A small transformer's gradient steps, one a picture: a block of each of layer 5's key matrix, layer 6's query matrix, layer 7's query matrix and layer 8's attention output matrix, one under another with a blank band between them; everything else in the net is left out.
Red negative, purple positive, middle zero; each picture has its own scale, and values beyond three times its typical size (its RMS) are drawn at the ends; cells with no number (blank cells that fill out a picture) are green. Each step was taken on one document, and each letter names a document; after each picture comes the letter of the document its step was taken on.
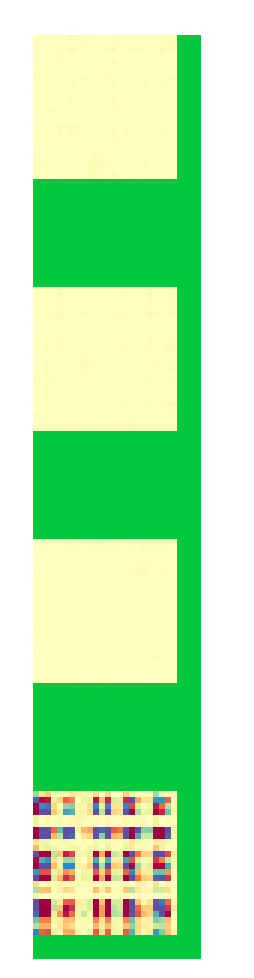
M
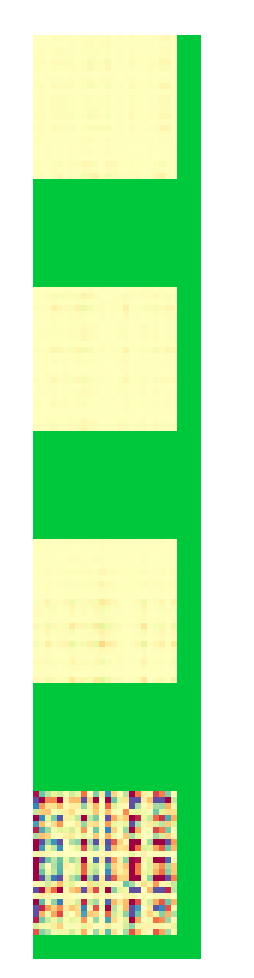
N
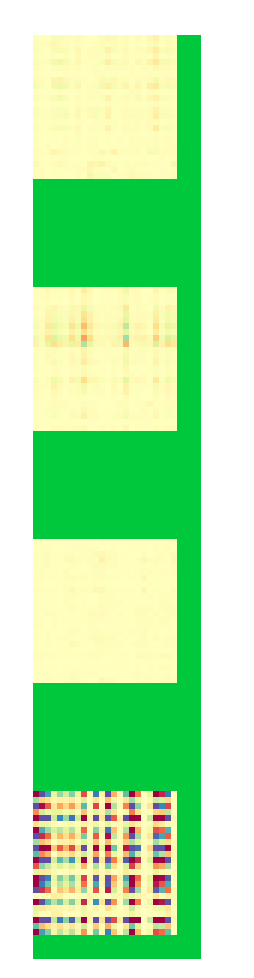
N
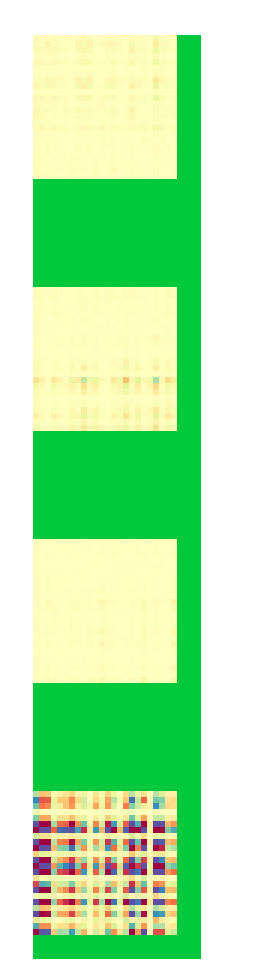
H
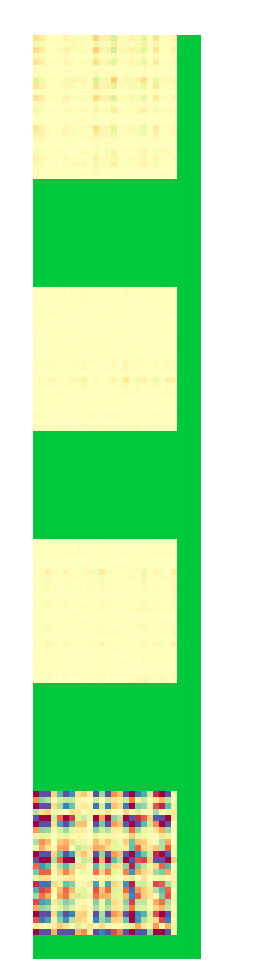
M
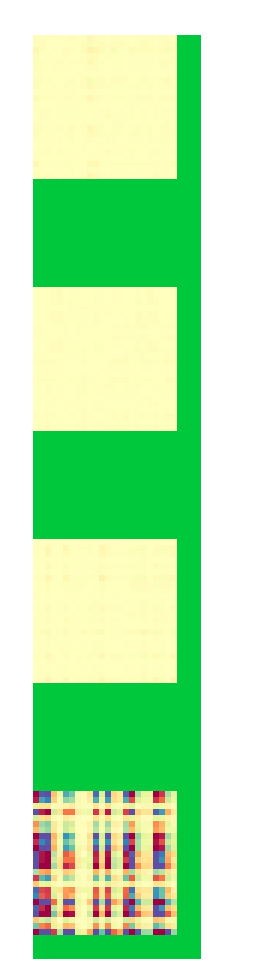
M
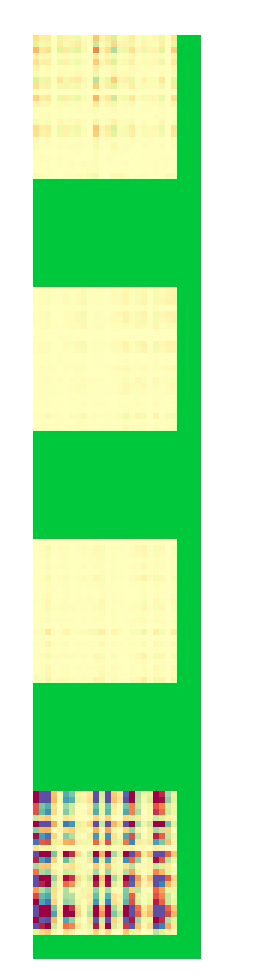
M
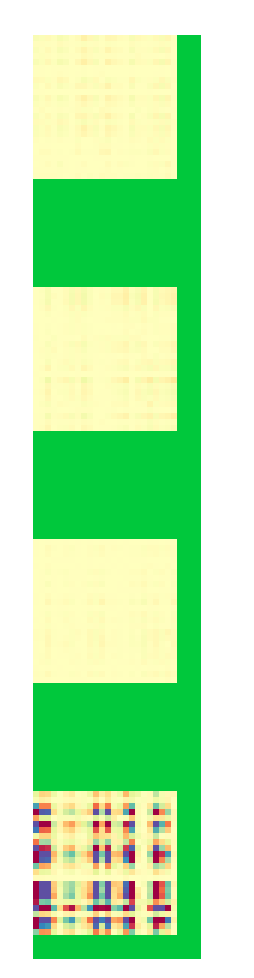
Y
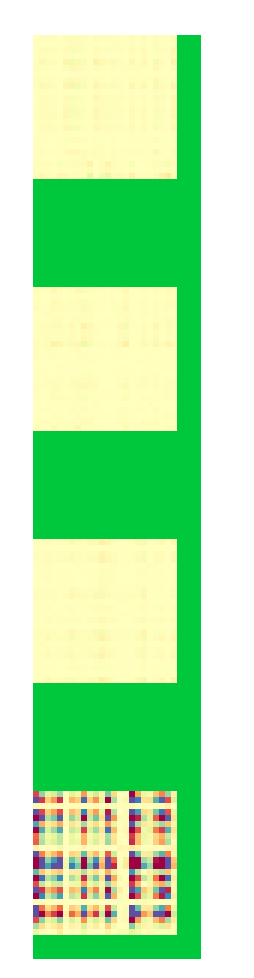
N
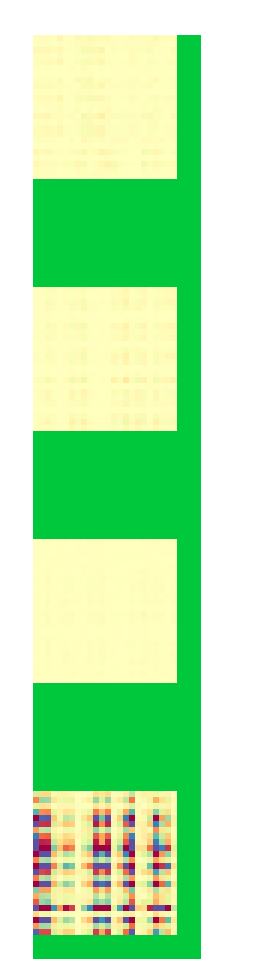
Y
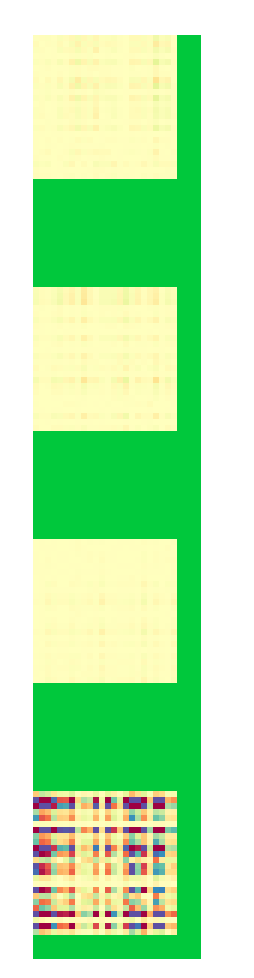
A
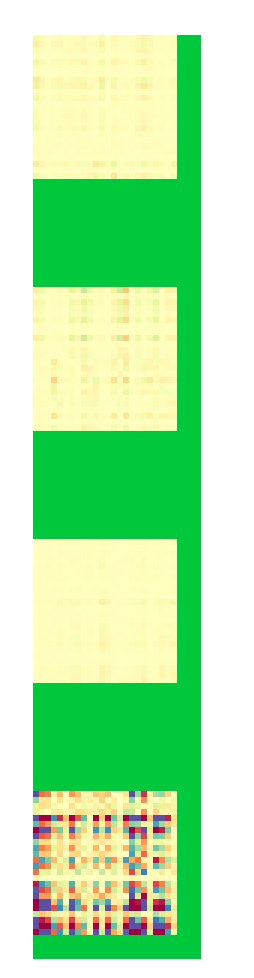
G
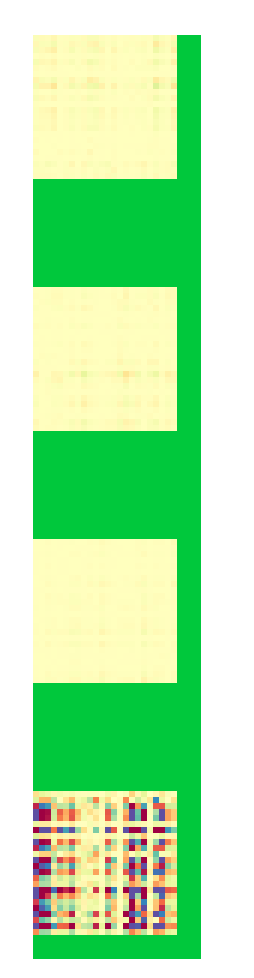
A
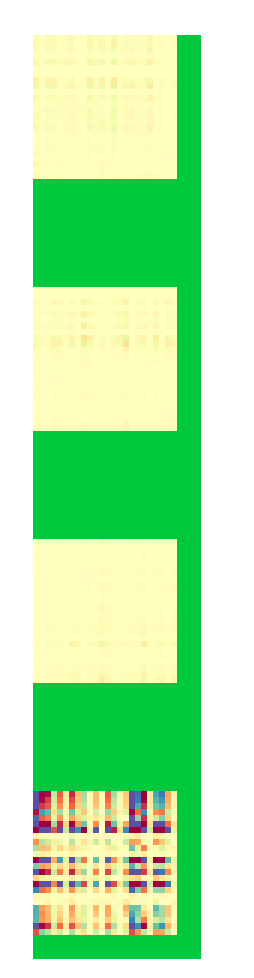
G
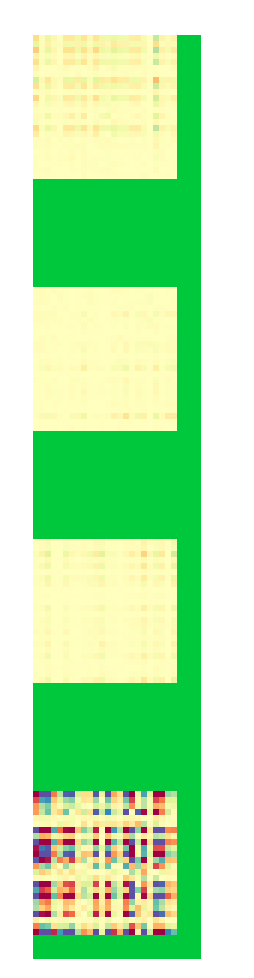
M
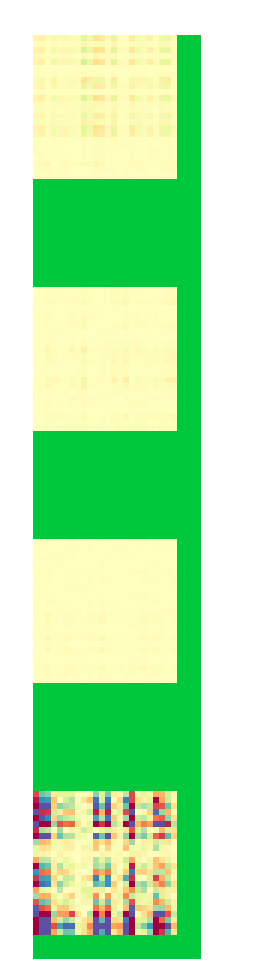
Y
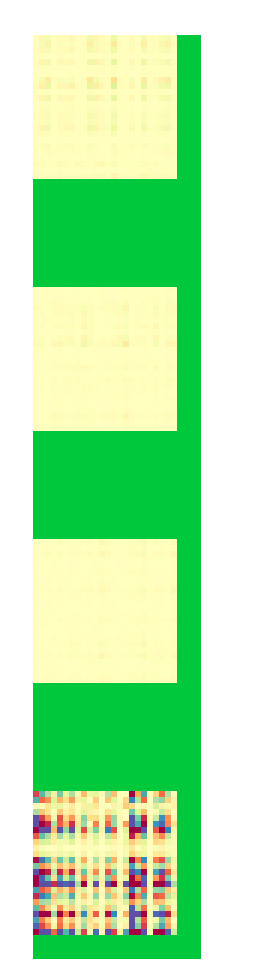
G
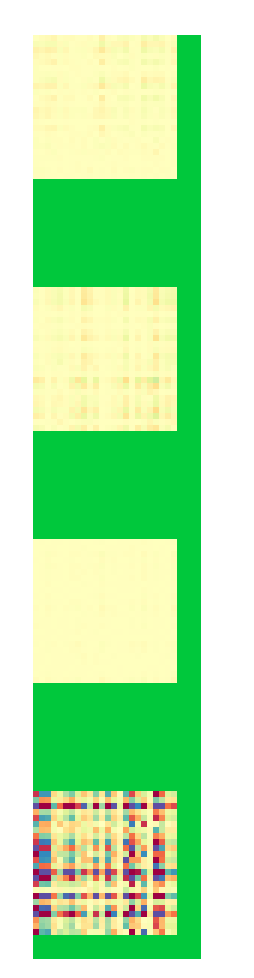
H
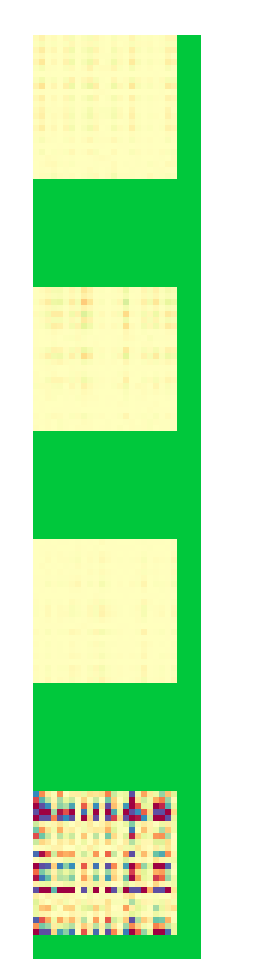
N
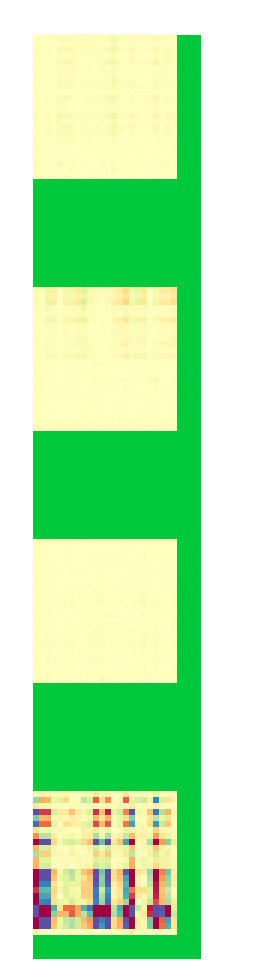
Y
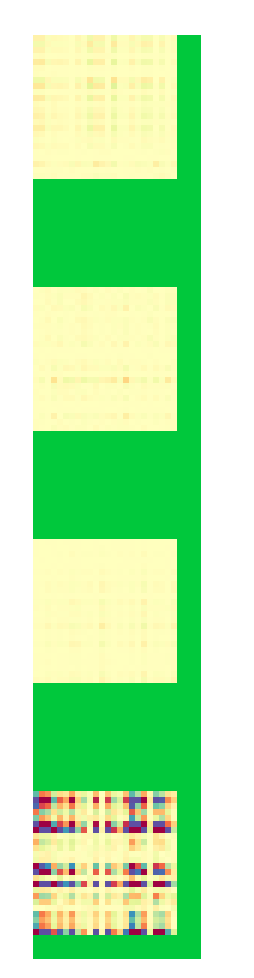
G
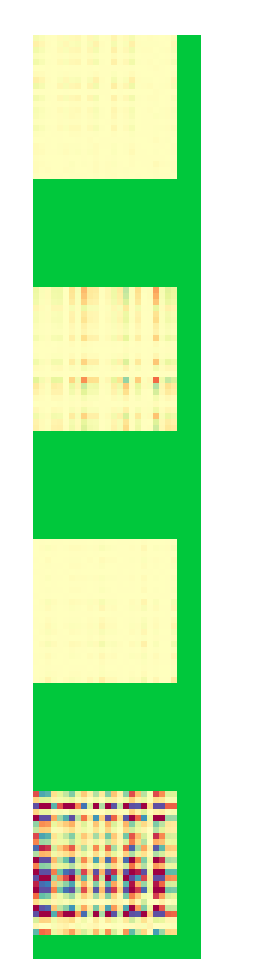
H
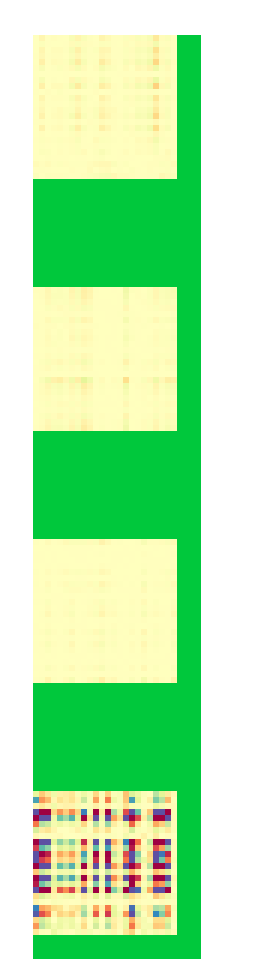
N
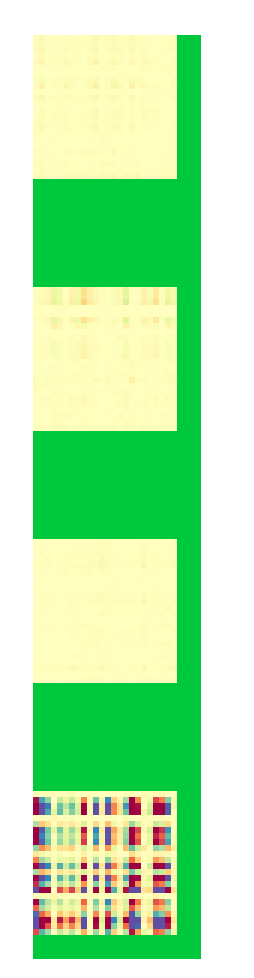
N
